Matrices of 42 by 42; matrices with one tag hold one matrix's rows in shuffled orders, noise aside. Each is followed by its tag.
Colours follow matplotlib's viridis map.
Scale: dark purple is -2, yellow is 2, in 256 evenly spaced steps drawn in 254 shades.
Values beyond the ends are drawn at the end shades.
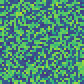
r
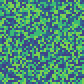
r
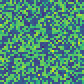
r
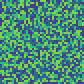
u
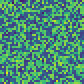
r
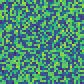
r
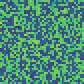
r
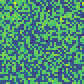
u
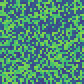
u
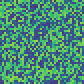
u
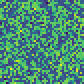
r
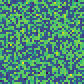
r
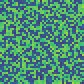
r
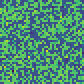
u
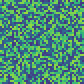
r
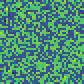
r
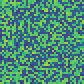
u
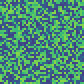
r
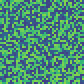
r
